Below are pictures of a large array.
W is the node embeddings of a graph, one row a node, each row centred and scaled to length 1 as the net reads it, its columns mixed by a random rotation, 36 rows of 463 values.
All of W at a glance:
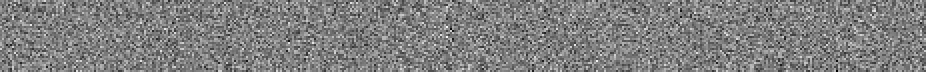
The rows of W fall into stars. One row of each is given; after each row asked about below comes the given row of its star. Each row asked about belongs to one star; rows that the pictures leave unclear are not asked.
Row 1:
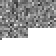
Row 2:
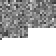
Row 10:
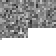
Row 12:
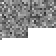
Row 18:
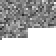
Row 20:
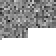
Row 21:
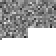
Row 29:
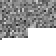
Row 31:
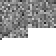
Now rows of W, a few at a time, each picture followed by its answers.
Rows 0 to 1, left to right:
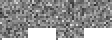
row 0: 20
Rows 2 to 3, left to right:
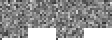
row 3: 18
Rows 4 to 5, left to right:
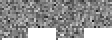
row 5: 1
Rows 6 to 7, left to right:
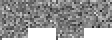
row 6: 10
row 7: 29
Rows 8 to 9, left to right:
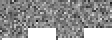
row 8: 1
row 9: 29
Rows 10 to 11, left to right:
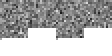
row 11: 21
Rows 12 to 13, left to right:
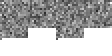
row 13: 18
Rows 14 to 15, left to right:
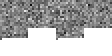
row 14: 12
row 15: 31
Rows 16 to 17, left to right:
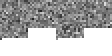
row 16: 1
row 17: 10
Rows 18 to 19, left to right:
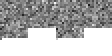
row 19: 31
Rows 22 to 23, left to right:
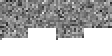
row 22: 18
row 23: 29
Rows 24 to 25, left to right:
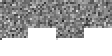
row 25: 21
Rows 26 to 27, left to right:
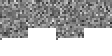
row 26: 2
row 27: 31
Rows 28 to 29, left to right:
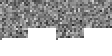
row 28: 1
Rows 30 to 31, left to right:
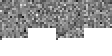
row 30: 21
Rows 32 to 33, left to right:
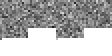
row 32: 12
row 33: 10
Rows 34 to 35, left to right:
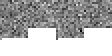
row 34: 12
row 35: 12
